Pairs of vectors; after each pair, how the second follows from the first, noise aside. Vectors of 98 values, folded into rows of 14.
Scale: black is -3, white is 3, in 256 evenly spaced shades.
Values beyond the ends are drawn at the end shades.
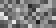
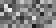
wrapped around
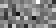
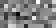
sign-scrambled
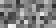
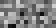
negated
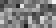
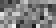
wrapped around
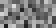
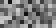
wrapped around
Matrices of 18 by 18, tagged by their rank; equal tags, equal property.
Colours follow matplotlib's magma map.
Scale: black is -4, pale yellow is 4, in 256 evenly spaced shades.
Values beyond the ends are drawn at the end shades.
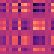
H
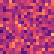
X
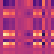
H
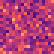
X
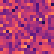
X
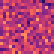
X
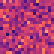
X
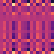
H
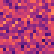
X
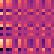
H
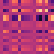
H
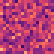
X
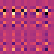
H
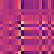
H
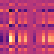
H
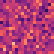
X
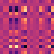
H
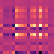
H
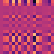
H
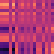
H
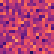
X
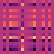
H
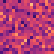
X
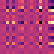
H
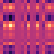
H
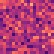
X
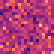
X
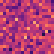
X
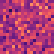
X
